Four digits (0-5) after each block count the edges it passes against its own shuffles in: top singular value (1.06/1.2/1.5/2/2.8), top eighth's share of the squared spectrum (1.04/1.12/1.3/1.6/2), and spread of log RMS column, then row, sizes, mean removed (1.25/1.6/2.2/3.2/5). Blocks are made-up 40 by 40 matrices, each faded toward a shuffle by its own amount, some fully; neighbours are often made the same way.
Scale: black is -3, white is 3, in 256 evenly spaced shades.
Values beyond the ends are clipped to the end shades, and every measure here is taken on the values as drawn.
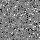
0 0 0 0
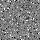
0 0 0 0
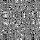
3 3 2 1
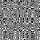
4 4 2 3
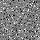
2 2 0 0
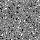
1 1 0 0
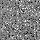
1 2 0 0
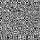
3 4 2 2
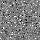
2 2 0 1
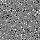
2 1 0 0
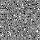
2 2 0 1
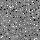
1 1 0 0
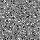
2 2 0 0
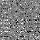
3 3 1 2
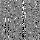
2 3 3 0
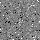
0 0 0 0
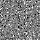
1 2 1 0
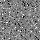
0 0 0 0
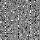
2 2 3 0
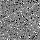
0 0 0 0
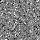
0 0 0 0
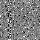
2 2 2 0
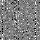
2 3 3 0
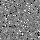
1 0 0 0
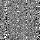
2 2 3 0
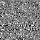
1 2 0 2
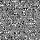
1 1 0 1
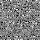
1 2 0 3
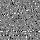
1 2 0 1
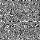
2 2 0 3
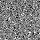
0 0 0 1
